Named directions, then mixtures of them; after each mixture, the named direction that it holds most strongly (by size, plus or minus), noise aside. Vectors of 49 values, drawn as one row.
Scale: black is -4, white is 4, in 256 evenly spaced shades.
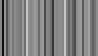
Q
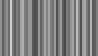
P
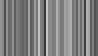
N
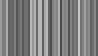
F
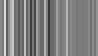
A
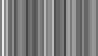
Q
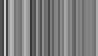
A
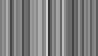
F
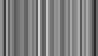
N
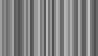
N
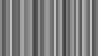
P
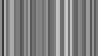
A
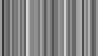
Q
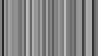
Q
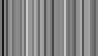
Q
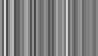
A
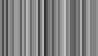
Q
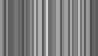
F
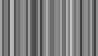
P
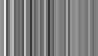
A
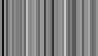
Q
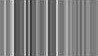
A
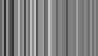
A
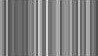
N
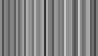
Q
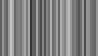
F
